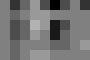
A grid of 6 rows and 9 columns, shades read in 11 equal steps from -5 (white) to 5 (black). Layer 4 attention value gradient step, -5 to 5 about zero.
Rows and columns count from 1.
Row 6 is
0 1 0 -1 -1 0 0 0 0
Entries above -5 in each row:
9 9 9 9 9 9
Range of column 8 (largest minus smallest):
0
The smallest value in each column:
0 1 0 -2 -1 0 0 0 -1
